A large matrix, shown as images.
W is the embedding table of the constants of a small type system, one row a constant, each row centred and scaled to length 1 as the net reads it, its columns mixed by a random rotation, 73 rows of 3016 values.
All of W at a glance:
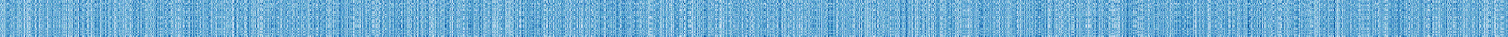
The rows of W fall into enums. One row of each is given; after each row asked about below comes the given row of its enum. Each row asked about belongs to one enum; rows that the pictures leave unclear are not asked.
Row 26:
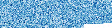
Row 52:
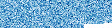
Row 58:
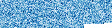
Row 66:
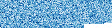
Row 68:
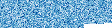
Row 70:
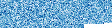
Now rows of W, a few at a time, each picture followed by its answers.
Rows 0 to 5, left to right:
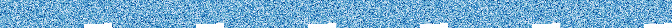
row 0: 70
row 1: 66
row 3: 68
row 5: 68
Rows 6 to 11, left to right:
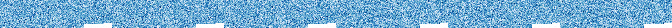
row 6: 26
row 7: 26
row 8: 26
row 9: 58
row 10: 70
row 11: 58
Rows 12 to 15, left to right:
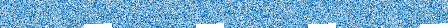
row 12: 26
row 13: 66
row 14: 70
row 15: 26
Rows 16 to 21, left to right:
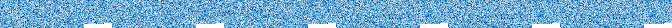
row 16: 68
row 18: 70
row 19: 66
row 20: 66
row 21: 66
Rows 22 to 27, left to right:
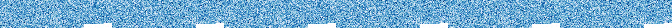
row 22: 26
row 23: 52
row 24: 26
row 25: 52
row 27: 52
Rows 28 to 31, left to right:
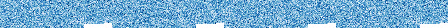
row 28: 52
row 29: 58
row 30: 26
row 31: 52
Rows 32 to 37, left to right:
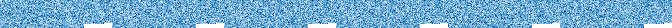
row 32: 58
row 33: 68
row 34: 68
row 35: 68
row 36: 66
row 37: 70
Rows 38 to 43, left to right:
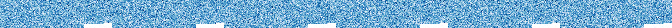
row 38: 52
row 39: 70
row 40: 26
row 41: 52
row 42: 52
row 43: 26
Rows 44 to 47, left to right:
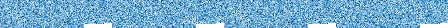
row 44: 68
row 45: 52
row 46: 68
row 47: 66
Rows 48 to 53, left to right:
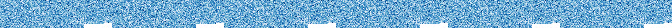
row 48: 52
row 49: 70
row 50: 52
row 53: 52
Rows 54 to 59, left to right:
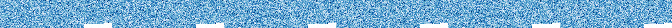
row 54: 52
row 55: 70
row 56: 58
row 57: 68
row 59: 68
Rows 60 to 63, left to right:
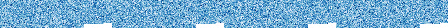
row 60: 26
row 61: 52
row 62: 70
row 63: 68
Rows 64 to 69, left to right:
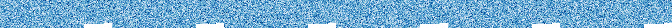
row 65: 68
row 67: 26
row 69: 70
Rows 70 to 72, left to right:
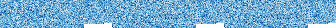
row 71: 66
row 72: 66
